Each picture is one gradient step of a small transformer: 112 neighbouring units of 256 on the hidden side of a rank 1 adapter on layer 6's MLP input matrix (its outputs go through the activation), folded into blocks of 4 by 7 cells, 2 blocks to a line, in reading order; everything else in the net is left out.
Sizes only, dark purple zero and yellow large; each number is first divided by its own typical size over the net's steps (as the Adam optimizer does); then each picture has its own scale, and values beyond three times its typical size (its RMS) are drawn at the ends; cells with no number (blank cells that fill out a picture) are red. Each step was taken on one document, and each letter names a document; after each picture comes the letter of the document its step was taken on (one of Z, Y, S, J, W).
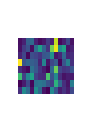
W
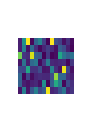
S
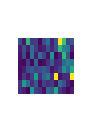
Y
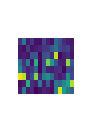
W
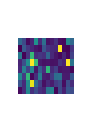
S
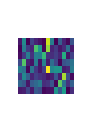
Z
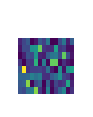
Z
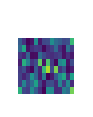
Z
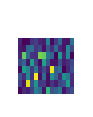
Y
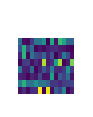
Y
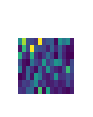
Y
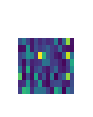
W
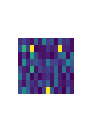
S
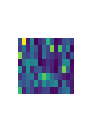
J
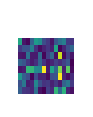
Z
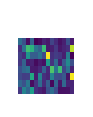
Z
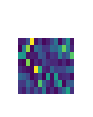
J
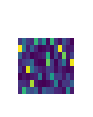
S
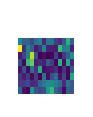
J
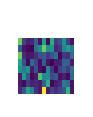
W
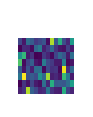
W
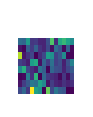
Y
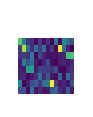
S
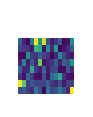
Z
